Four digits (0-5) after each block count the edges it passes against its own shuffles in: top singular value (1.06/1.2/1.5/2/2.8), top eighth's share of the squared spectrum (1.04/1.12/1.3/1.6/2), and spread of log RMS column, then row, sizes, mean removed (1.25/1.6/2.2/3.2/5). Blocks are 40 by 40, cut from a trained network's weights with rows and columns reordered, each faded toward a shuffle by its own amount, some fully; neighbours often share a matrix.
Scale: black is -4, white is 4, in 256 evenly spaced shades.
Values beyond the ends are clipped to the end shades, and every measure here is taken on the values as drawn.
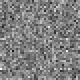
2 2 1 1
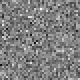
0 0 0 0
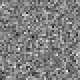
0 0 0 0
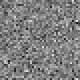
2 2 0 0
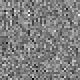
2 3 0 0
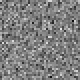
2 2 0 0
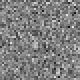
3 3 1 0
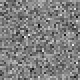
1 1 0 0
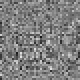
4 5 2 2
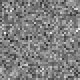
0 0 0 0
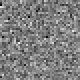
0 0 0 0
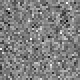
1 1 0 0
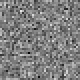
2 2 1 0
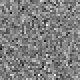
1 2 0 0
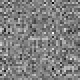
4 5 2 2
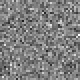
3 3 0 0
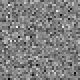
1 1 0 0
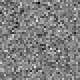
0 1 0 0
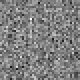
1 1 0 0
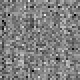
2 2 0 1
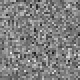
1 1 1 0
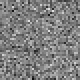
1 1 0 0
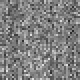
2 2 0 0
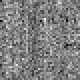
2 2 0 0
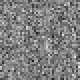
1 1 0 0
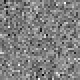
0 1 0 0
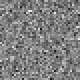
0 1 0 1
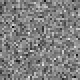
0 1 0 0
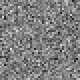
0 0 0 0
